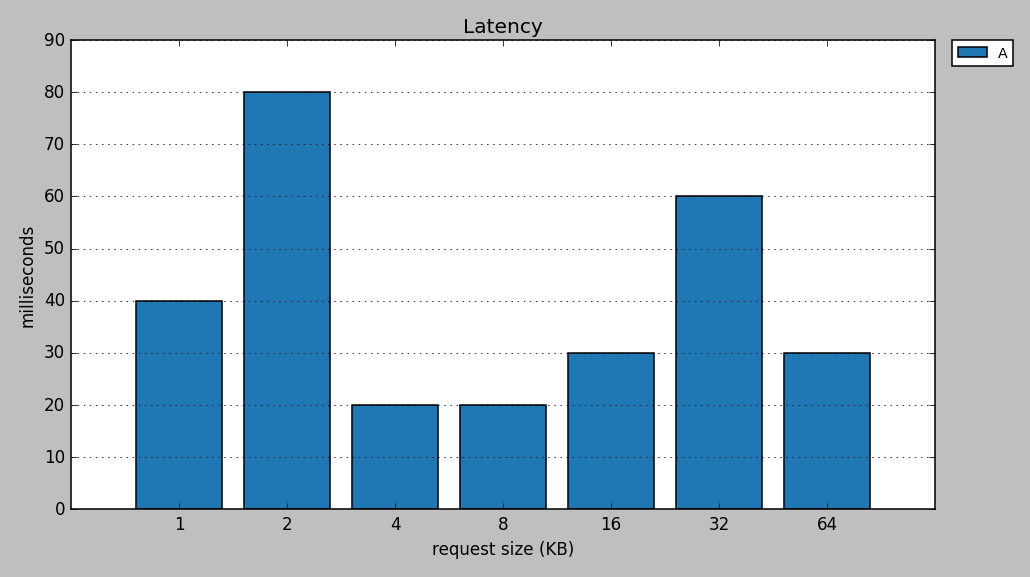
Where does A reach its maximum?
2
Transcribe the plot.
Title: Latency
x-axis: request size (KB), ticks 1 2 4 8 16 32 64
y-axis: milliseconds, ticks 0 10 20 30 40 50 60 70 80 90
Legend: A
Values:
A: 40 80 20 20 30 60 30
